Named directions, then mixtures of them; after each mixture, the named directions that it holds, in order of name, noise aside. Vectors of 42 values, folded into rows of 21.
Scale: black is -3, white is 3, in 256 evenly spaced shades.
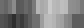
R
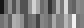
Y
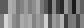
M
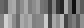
M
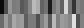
M, Y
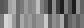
M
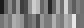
Y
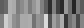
M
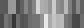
M, R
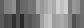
R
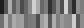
M, Y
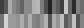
M, Y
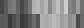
R, Y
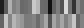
M, Y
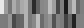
Y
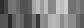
R, Y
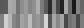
M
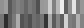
M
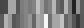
M, R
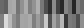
M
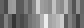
M, R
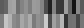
M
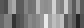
M, R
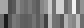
M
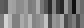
M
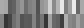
M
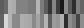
M
